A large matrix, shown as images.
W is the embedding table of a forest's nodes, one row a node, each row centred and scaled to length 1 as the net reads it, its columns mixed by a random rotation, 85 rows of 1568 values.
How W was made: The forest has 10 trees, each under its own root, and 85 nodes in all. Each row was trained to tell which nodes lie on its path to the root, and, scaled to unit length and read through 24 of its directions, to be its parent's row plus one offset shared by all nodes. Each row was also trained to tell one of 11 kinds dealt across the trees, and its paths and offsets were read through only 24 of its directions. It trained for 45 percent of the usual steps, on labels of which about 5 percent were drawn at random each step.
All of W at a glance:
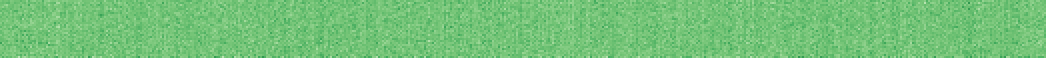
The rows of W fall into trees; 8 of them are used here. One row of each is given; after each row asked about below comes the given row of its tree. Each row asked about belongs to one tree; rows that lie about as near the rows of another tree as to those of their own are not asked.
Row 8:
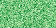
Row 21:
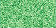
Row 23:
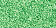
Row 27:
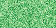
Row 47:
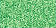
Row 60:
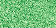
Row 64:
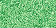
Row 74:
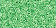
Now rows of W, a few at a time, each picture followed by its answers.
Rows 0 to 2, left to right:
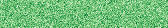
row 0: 21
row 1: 27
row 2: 27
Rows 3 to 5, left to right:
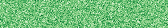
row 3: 74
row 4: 74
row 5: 64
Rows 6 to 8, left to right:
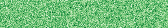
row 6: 27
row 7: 23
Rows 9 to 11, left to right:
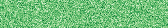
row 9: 27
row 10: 8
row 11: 64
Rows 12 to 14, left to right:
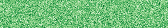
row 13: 74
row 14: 64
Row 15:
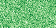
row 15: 60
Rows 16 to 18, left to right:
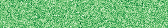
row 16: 21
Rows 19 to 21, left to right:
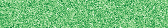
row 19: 23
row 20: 74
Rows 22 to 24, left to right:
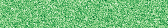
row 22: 74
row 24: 74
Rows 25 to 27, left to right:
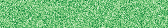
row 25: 27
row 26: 64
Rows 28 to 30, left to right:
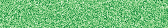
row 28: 60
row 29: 27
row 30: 23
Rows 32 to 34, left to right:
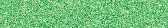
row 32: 21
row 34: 47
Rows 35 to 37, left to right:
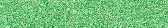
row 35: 8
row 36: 74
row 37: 23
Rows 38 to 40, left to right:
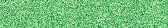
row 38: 74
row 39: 23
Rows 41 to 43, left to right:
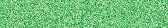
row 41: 27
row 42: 21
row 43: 74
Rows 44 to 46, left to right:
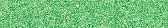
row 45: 64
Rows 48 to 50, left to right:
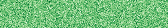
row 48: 60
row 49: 21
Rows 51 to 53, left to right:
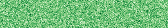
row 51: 47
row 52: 64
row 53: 21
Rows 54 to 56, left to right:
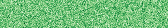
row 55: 8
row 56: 74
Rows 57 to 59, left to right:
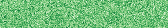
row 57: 27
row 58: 23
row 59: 64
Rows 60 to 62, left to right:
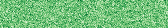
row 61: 27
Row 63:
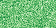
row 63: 64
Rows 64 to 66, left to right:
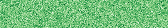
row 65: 64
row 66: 60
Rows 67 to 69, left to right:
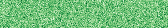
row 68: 74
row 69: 27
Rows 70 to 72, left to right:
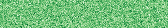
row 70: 64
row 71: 60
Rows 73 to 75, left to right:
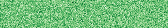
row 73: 21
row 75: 60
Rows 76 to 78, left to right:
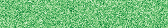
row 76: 47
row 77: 47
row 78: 74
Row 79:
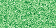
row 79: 47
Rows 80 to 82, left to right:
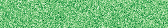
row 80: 27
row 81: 64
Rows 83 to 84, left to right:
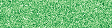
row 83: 64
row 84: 27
